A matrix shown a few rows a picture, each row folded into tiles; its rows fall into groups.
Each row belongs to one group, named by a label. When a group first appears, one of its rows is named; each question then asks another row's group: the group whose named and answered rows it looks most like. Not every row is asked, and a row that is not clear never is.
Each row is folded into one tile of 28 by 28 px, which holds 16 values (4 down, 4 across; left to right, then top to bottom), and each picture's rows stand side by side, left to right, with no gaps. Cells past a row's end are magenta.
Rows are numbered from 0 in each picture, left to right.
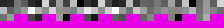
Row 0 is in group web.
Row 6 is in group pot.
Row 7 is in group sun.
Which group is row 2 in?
pot
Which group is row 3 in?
pot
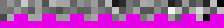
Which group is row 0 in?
sun
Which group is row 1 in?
sun
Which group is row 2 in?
sun
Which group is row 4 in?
web
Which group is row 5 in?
sun
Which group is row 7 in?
pot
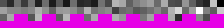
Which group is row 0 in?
web
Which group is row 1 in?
web
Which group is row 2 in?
web
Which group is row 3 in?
web
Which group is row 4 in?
sun
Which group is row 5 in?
sun
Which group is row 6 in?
pot
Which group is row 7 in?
pot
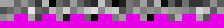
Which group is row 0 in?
sun
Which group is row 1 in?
pot
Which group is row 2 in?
pot
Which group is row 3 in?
pot
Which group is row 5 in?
pot
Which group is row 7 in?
pot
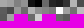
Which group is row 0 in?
sun
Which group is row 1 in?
web
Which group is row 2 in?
pot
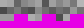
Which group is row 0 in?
sun
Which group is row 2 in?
sun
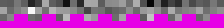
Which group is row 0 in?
web
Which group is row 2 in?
web
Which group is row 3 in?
sun
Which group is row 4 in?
sun
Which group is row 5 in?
web
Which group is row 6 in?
web
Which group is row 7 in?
web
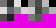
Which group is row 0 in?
pot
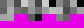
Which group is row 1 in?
pot
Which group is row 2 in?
pot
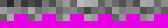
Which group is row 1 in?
web
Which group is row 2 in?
sun
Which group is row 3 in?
sun
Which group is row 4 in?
web
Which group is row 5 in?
sun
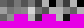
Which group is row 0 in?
web
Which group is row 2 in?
pot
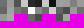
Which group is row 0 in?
sun
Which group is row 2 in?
sun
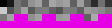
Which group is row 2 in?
sun
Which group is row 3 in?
web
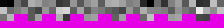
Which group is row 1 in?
sun
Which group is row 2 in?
pot
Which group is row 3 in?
sun
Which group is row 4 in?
sun
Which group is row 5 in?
web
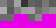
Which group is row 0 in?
pot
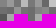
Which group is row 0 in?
sun
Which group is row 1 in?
sun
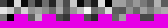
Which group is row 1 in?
web
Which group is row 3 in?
pot
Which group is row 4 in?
sun
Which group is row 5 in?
pot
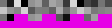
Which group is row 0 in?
pot
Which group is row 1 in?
sun
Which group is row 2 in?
pot
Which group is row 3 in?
web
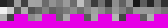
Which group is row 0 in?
pot
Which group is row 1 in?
sun
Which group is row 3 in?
web
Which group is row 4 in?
pot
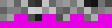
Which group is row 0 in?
sun
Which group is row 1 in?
pot
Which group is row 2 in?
sun
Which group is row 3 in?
web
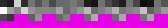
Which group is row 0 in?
pot
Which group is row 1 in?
web
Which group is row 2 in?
web
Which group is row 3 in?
web
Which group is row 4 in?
web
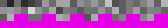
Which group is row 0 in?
web
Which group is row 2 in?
sun
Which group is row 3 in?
sun
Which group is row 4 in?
web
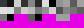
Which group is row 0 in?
pot
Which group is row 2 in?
sun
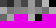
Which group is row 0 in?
web
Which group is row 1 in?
pot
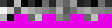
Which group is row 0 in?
pot
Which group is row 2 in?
pot
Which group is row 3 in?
web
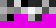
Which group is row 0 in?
pot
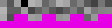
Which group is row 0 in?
pot
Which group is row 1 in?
sun
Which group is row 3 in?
web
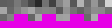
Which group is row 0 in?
web
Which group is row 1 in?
web
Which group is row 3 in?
sun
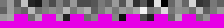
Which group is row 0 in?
sun
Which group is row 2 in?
pot
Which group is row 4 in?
pot
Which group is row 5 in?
pot
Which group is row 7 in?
web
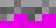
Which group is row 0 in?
sun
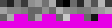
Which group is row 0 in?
web
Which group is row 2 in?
web
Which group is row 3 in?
pot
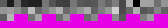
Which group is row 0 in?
web
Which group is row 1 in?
web
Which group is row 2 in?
web
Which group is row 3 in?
web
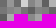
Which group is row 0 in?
sun
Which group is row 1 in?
sun
